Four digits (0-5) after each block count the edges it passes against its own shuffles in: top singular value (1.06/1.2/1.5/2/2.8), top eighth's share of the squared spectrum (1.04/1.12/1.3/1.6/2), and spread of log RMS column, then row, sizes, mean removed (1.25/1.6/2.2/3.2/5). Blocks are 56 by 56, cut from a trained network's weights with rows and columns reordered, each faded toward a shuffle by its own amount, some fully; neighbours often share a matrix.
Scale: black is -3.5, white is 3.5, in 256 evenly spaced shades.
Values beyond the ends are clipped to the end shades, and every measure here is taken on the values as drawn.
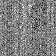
3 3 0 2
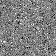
0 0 0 0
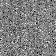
1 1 0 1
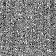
2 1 0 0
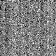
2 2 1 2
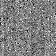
1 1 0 0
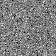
0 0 0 0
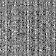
4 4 1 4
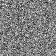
0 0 0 0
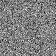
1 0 0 0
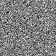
1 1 0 0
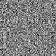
3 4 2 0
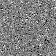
0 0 0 0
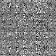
2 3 3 0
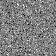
0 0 0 0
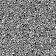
0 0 0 0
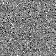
1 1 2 0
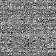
2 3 3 0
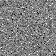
0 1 0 0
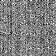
3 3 0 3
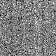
1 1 0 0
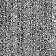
3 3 1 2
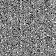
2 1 0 0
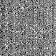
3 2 0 2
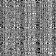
4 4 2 3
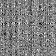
3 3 0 2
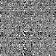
2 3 3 1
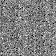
1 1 0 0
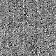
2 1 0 0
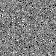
0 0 0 0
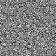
3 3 2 1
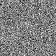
2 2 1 0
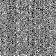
2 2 0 1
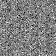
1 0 0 0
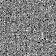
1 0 0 0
